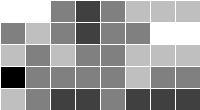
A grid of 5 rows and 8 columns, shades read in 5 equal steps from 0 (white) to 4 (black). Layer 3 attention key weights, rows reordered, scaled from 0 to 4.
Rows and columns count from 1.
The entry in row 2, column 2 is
1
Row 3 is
1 2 1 2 2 1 1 1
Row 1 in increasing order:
0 0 1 1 1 2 2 3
